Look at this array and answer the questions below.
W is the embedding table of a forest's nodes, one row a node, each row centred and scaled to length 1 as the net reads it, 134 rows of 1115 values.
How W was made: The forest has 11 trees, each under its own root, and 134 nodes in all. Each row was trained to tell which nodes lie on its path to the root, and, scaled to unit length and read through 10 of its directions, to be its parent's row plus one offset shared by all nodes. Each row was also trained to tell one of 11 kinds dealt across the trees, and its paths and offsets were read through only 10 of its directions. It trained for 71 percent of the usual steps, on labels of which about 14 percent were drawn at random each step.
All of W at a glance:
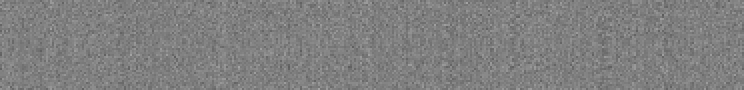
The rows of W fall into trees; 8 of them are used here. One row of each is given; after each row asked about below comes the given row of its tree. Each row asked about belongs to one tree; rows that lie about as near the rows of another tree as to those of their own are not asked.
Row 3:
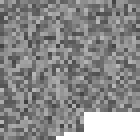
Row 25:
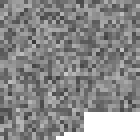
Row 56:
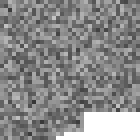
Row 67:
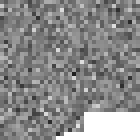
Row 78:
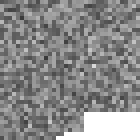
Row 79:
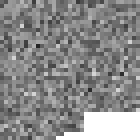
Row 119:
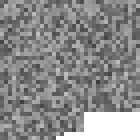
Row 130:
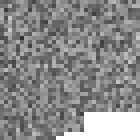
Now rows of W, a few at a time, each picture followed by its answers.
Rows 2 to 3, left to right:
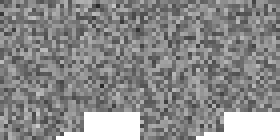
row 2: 56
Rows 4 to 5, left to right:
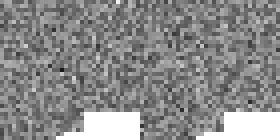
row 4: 67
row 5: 130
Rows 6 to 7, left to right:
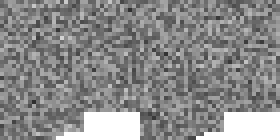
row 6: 130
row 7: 79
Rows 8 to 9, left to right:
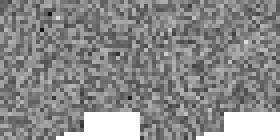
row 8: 130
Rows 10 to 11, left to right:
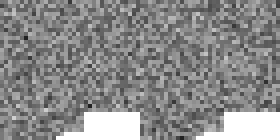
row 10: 78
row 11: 130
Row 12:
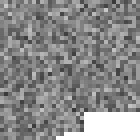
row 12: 3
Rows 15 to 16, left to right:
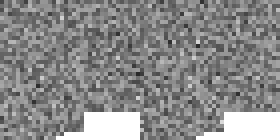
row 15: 25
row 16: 67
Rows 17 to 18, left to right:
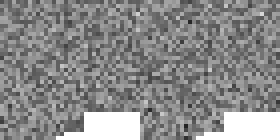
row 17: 25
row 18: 25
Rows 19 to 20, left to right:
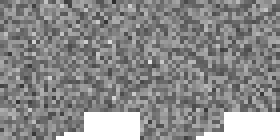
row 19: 78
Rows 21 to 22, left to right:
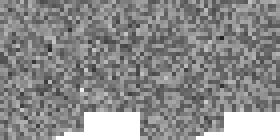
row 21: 25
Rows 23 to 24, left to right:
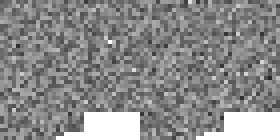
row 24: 79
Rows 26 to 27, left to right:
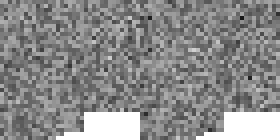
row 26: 130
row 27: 67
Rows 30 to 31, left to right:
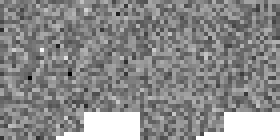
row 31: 3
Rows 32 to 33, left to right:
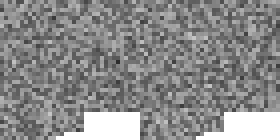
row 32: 79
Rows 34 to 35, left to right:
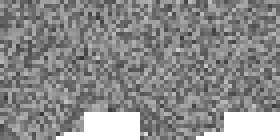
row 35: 79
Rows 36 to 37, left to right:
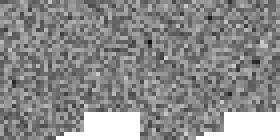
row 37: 79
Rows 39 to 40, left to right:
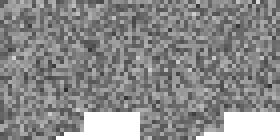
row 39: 79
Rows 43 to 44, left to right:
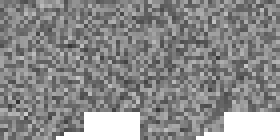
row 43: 67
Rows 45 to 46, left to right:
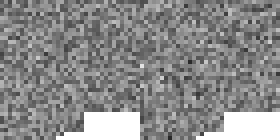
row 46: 25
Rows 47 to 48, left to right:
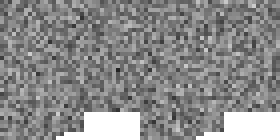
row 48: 130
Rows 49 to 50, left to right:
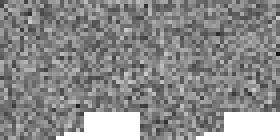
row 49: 130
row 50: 67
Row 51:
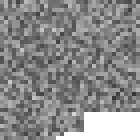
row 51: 25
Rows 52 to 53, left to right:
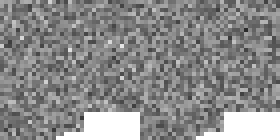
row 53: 79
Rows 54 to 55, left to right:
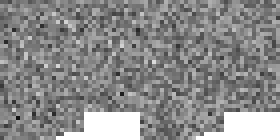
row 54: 67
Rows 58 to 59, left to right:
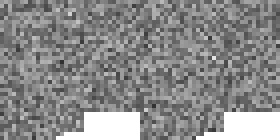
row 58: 67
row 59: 3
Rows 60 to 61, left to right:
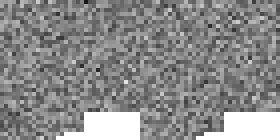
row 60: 79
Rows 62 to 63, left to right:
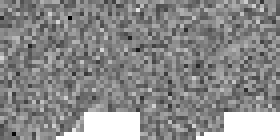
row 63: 119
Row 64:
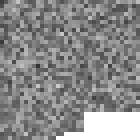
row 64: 67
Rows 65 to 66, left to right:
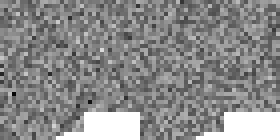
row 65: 67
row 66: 130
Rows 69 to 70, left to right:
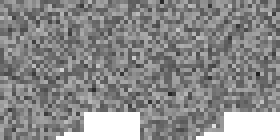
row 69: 25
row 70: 78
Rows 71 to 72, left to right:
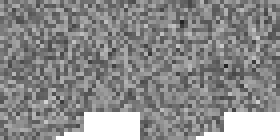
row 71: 25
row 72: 3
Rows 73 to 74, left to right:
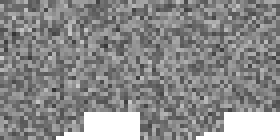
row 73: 78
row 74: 67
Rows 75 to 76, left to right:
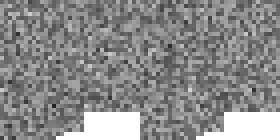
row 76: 119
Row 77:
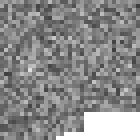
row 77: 130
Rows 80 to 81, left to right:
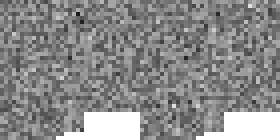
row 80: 130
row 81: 130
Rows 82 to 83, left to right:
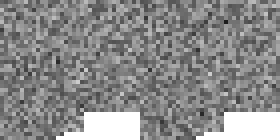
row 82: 56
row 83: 130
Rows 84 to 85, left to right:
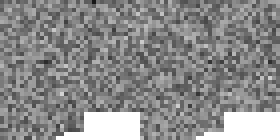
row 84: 79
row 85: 25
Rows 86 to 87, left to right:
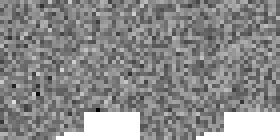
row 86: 25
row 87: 119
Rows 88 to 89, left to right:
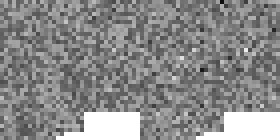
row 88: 3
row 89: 67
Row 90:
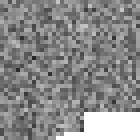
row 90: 130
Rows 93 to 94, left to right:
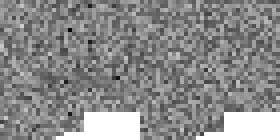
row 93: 79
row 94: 25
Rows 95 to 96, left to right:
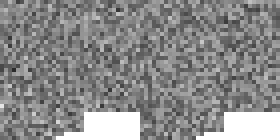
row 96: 130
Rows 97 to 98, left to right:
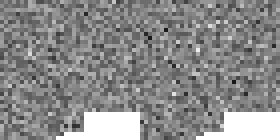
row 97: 25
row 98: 79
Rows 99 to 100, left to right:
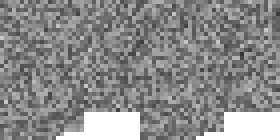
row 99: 78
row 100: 3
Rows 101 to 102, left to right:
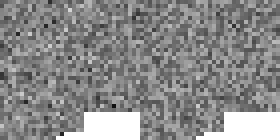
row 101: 119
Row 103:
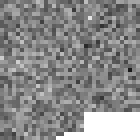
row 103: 67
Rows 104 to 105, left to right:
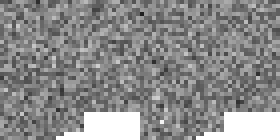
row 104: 56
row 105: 56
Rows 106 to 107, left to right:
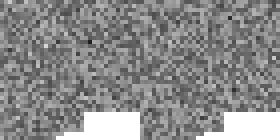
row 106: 25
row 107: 25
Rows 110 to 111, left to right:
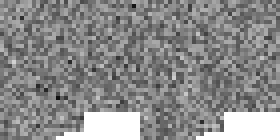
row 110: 79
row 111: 3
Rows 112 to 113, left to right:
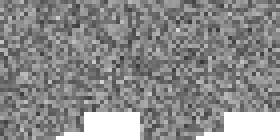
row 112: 130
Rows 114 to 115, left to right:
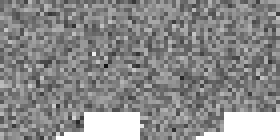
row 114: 25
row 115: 79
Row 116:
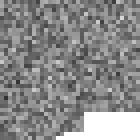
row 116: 67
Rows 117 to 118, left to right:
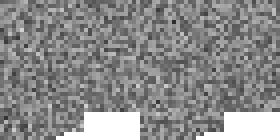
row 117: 79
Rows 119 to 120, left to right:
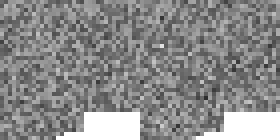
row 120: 79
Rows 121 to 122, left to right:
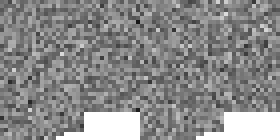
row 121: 130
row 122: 56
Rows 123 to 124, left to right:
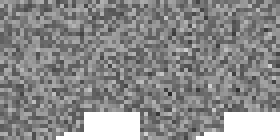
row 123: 67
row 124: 25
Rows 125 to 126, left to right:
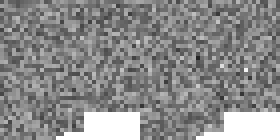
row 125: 67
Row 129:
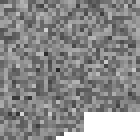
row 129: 79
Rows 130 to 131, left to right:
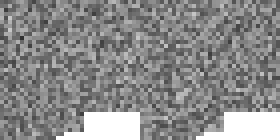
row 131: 78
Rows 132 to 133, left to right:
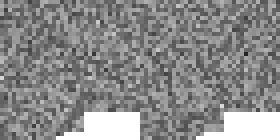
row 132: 67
